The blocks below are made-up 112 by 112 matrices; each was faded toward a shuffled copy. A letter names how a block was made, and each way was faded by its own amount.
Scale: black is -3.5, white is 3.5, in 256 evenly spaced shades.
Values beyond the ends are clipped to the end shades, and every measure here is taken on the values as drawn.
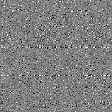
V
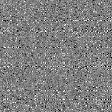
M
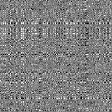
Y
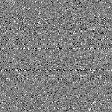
M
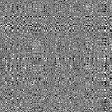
Y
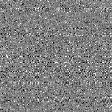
M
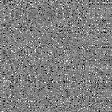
V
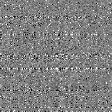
M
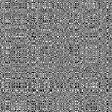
Y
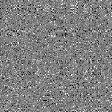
V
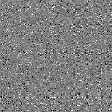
V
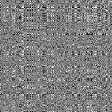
Y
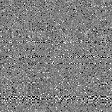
M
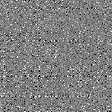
V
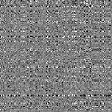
Y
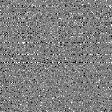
M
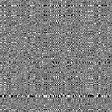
Y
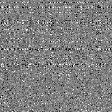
M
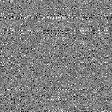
M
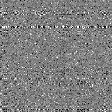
M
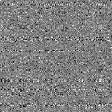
M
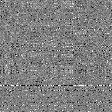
M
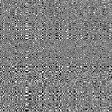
Y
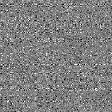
M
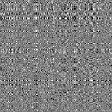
Y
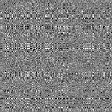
Y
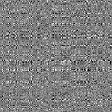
Y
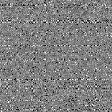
M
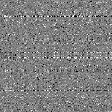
M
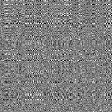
Y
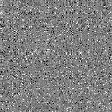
V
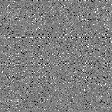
V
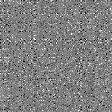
V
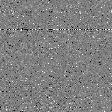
V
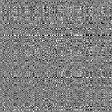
Y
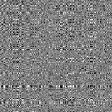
Y
